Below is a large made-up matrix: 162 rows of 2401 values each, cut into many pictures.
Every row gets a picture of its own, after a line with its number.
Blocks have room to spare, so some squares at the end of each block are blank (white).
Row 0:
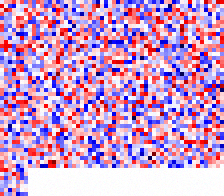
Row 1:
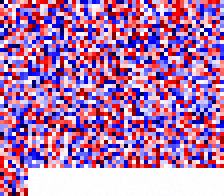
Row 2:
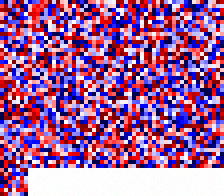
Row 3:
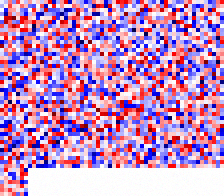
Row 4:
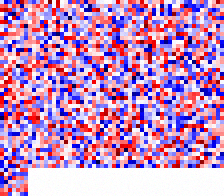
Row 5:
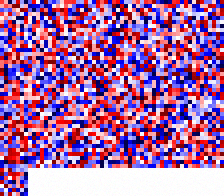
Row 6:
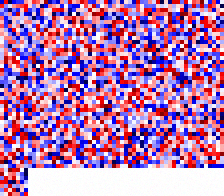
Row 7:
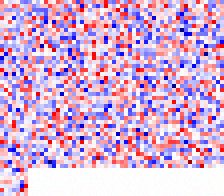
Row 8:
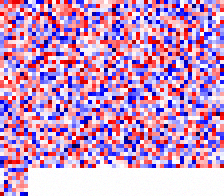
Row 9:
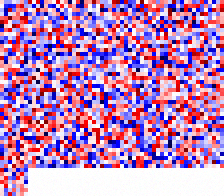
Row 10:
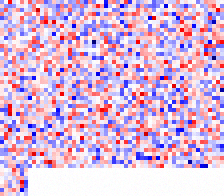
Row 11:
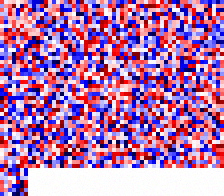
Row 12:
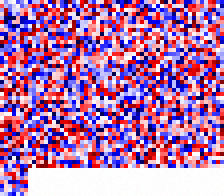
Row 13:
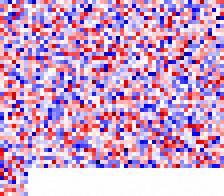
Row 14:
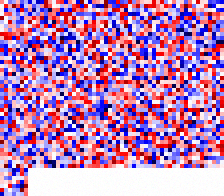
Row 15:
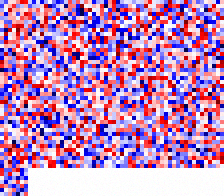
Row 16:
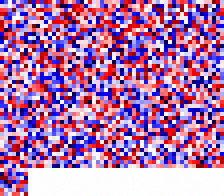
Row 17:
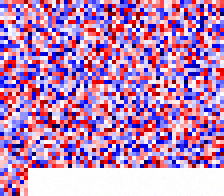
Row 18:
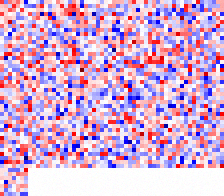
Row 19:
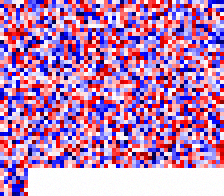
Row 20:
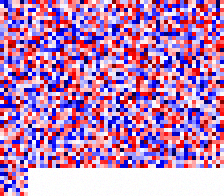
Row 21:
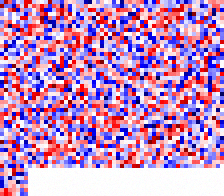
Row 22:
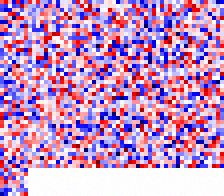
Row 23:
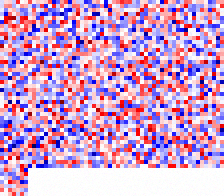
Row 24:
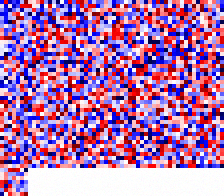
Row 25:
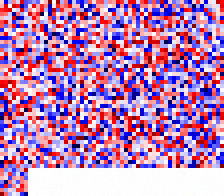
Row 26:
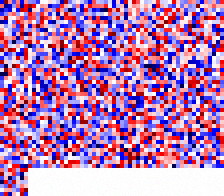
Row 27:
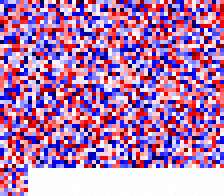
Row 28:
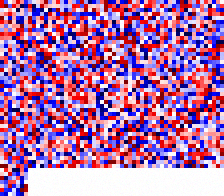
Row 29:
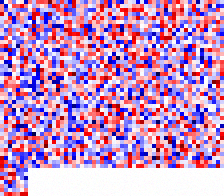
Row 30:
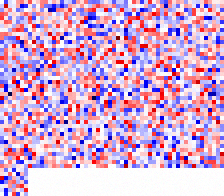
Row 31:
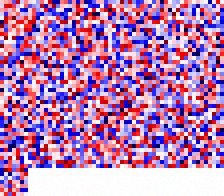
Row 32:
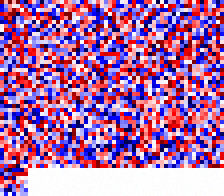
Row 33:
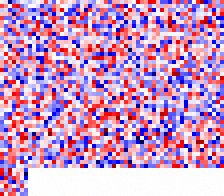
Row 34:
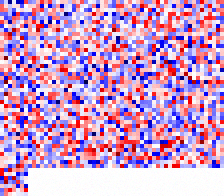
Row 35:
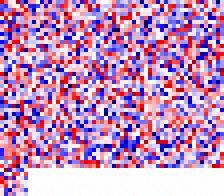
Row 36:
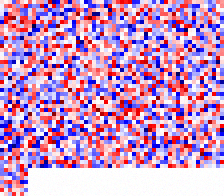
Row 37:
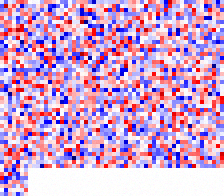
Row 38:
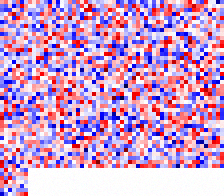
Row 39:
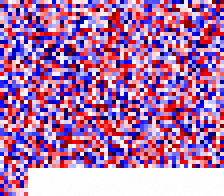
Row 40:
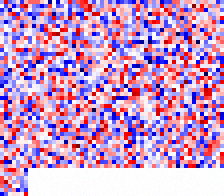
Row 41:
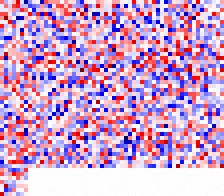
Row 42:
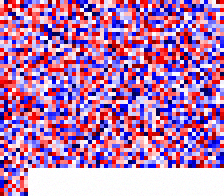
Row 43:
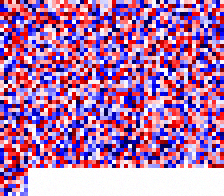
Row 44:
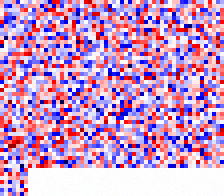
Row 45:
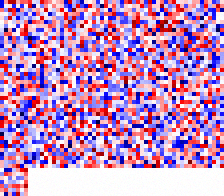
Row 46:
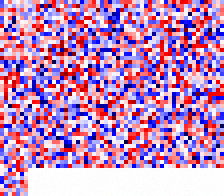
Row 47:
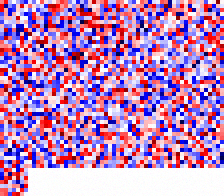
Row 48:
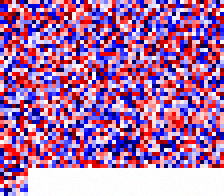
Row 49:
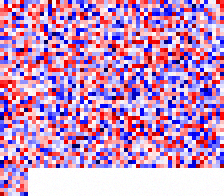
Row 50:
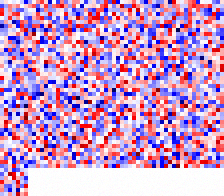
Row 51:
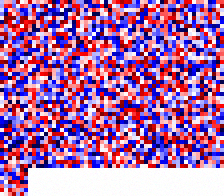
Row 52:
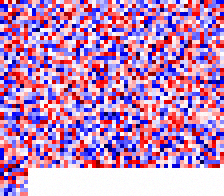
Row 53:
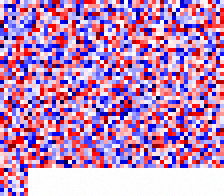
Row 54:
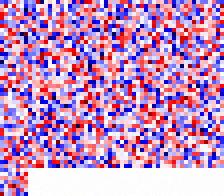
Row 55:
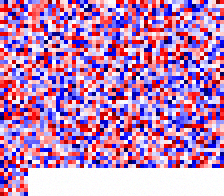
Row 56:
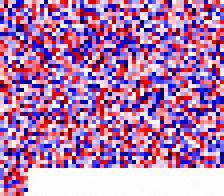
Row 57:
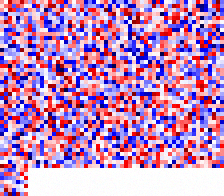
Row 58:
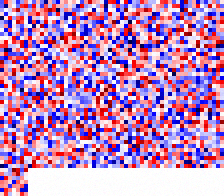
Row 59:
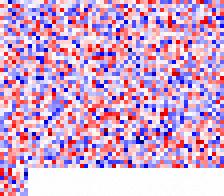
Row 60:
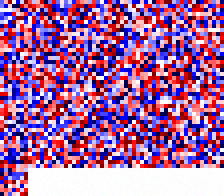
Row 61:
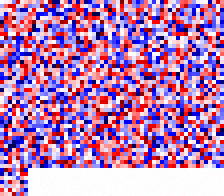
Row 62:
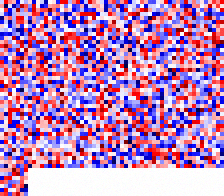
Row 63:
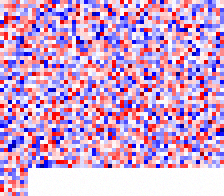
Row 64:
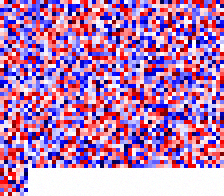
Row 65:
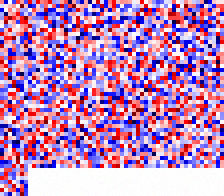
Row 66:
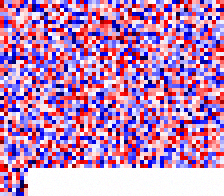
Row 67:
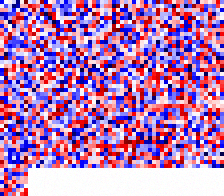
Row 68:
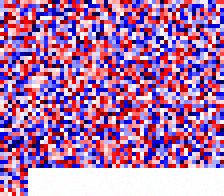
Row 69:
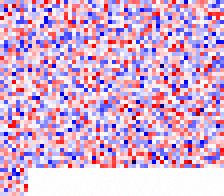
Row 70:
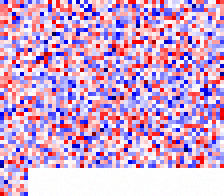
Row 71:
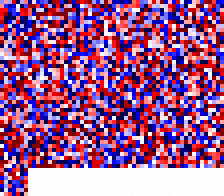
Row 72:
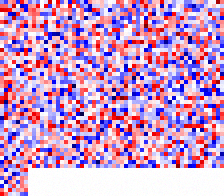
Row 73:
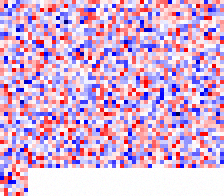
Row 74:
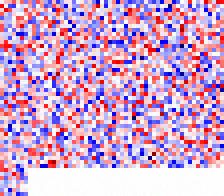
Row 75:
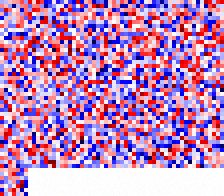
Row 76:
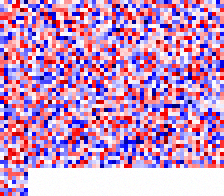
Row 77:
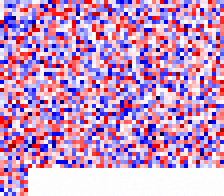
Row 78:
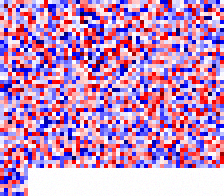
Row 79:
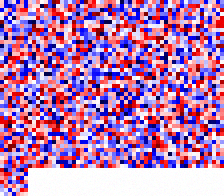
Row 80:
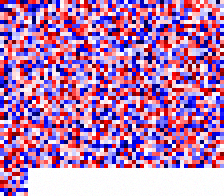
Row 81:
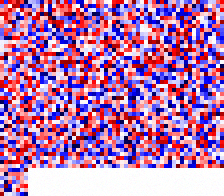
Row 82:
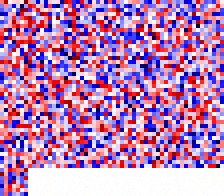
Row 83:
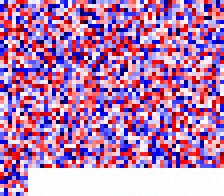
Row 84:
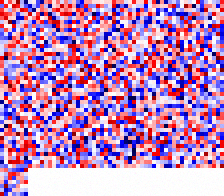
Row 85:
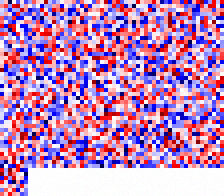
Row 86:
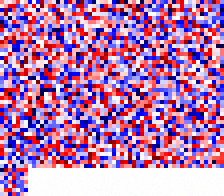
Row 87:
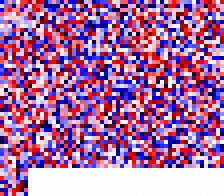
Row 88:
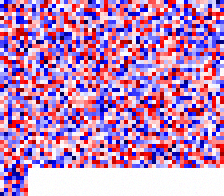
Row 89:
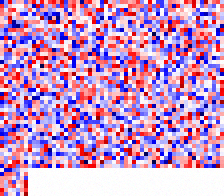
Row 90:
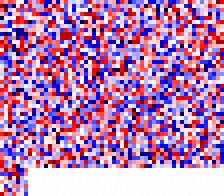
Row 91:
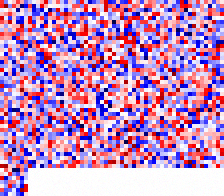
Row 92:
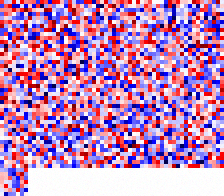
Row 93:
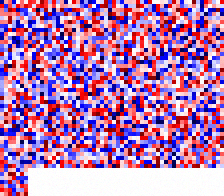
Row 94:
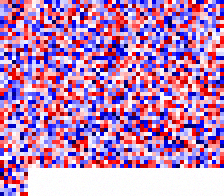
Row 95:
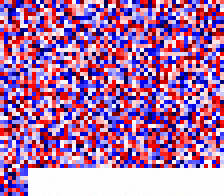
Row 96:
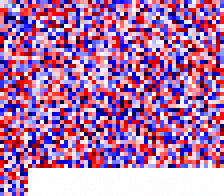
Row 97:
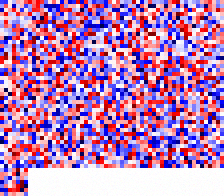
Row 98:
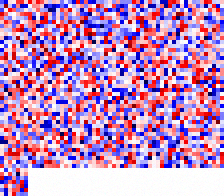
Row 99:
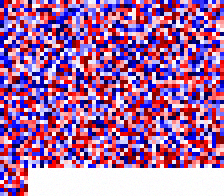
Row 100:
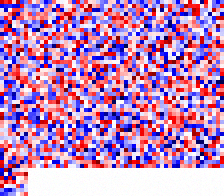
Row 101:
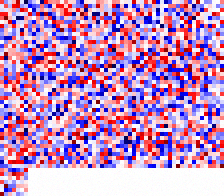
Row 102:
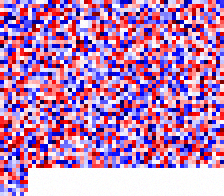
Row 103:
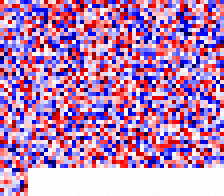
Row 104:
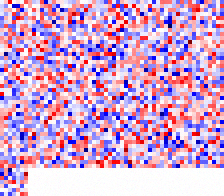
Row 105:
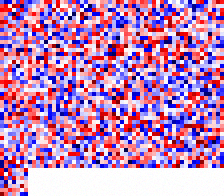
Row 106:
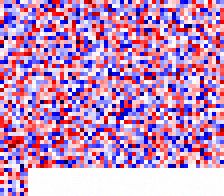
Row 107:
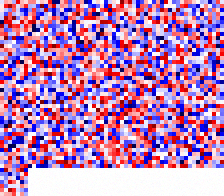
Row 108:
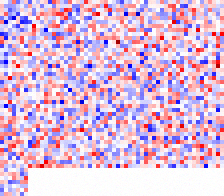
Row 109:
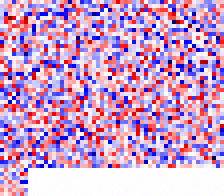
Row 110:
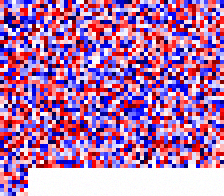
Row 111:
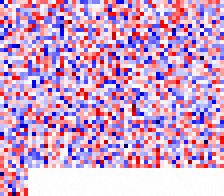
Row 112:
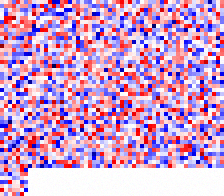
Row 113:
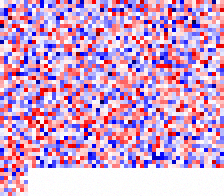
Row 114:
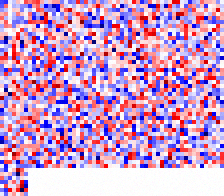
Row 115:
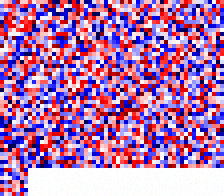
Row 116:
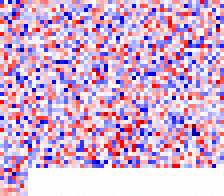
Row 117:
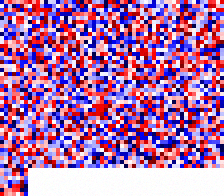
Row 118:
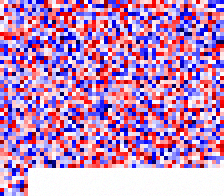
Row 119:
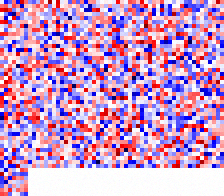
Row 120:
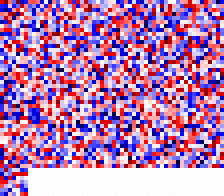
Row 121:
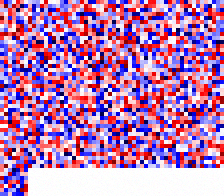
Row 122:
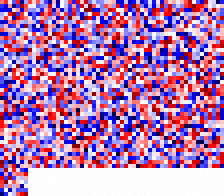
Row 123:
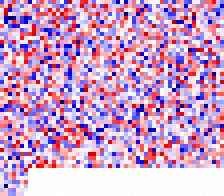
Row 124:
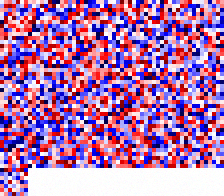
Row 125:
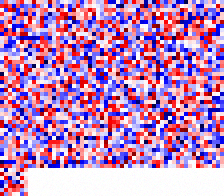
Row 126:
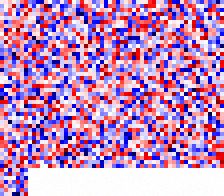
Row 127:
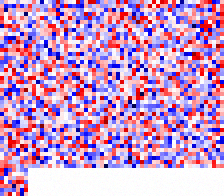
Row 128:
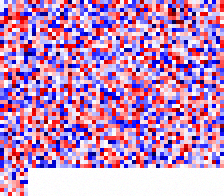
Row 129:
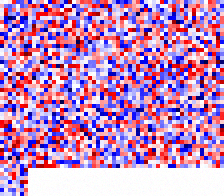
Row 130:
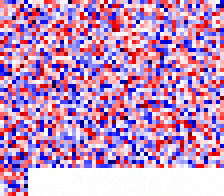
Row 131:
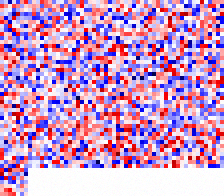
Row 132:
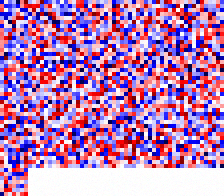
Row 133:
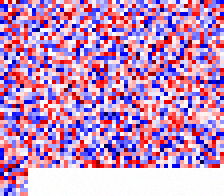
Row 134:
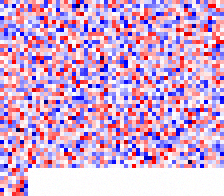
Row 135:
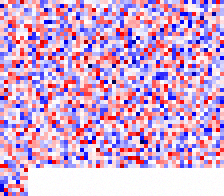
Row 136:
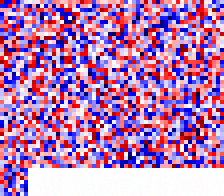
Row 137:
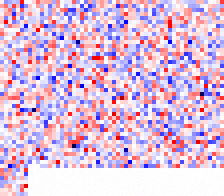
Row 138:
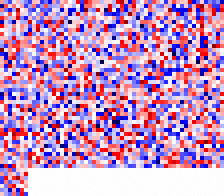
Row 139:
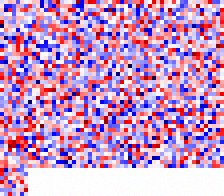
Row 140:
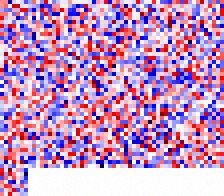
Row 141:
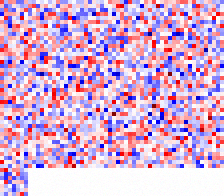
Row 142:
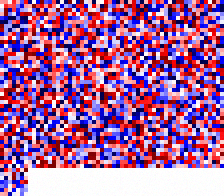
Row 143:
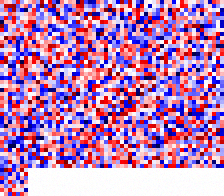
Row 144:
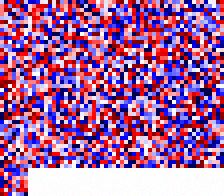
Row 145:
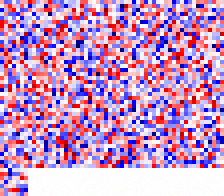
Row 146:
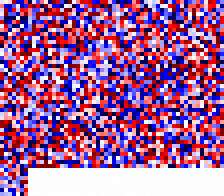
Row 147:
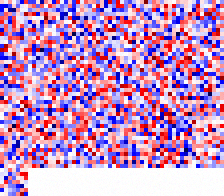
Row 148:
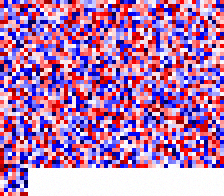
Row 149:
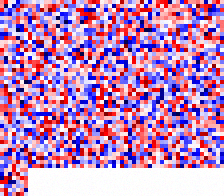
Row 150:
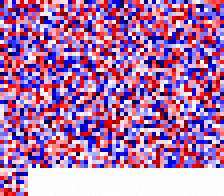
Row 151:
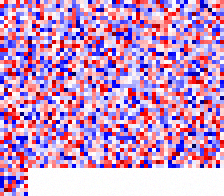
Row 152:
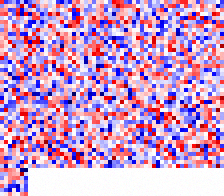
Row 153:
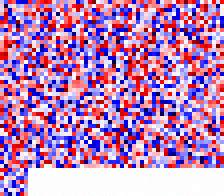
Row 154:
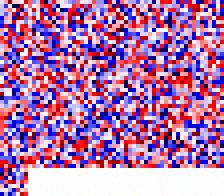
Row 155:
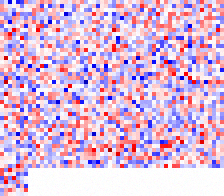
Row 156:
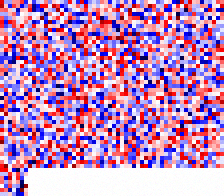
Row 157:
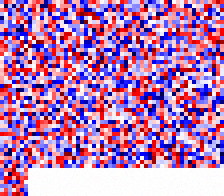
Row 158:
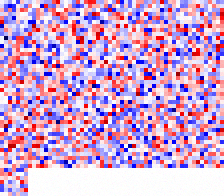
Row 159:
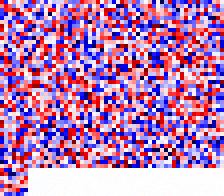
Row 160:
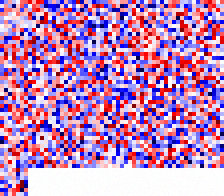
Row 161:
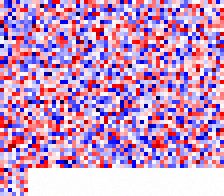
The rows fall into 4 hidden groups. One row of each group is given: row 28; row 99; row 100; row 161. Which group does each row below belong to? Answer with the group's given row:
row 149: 28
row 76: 100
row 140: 100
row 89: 99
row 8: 100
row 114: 28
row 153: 99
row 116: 100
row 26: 99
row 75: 28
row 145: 99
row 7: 28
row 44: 161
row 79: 161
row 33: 100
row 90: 28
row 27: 161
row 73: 28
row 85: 100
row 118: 28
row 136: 99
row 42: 100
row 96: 161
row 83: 28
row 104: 100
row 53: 161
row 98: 28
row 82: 99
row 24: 100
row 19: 28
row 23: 161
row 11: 28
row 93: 99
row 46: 99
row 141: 99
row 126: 28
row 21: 99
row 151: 99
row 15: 28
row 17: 99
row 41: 100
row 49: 100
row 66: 28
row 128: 161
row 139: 161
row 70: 100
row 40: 100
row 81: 100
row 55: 100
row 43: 100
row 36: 161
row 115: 161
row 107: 161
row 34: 100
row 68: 161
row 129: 161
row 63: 161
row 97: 28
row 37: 28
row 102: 161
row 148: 99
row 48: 100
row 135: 99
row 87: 28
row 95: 99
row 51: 161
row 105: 100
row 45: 99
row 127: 161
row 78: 28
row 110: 161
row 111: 99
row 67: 100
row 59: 100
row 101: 100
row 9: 161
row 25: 100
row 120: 100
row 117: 28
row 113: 161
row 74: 28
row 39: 99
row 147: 99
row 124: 161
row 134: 28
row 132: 100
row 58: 28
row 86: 161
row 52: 100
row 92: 99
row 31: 161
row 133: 100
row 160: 28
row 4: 100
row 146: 161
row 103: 28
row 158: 161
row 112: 161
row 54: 99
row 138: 99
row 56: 28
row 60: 100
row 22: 100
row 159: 99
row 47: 28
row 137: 100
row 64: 100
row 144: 100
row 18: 100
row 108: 161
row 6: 100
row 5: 100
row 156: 28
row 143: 161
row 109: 161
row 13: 100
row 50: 99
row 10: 28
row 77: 161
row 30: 28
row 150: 99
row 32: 100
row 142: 161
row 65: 161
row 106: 161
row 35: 100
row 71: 161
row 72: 100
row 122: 100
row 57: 99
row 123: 161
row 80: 100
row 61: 161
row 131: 100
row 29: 99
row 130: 99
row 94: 100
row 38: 100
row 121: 28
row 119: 100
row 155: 100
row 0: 28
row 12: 161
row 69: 28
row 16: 99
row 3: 161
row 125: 99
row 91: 28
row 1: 99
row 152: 99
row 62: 28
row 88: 28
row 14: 28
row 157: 28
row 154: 100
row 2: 100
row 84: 100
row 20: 99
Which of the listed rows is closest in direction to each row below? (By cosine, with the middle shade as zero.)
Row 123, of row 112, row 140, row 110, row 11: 110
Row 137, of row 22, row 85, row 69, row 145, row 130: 85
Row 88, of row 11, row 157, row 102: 11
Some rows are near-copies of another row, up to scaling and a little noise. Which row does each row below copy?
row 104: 154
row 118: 14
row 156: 66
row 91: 28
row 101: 41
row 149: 73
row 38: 122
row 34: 155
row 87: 160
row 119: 4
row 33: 59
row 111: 1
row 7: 103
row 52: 133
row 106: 44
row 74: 0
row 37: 83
